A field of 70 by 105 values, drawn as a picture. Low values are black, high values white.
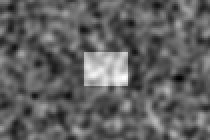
Histogram: skewed, a long tail of high values. Ninth with the highest average: centre. Slope: none. Odd patch: higher, in the centre.
